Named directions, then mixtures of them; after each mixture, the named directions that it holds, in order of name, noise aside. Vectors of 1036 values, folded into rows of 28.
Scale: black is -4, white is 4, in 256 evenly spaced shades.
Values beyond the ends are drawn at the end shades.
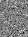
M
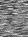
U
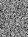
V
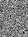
M, V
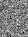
M, U, V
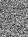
M, U, V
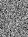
V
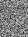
M, U, V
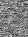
M, U, V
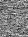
M, U, V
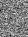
U, V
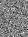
M, V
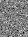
M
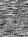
U, V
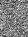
M, U, V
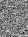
M, U, V
